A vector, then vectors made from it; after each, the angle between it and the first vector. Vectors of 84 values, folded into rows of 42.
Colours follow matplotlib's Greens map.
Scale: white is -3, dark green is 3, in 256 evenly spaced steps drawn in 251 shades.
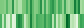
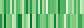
partly aligned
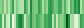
nearly parallel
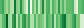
partly opposed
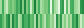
partly opposed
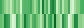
orthogonal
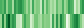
nearly opposite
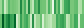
partly opposed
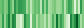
nearly opposite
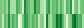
partly opposed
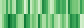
partly opposed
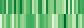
orthogonal
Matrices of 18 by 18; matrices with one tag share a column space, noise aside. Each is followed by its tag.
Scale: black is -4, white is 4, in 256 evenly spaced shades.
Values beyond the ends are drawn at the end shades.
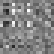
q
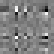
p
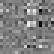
q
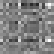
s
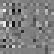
q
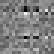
p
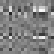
p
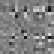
p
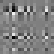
p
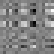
q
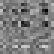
q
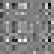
s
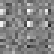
q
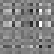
q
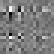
p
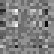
q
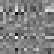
p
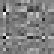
p
